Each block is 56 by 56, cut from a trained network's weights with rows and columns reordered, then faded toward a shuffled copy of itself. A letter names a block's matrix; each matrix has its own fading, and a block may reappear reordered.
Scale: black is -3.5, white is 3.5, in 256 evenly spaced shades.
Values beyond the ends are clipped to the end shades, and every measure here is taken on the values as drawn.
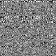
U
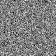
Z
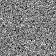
Z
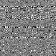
U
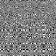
U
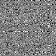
U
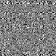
U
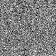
Z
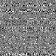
U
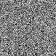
Z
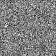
Z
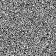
Z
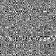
U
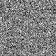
Z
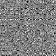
U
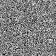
Z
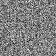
Z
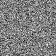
Z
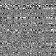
U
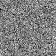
Z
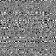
U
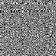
U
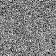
Z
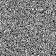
Z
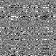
U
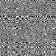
U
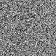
Z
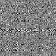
U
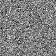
Z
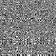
U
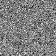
Z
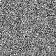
Z
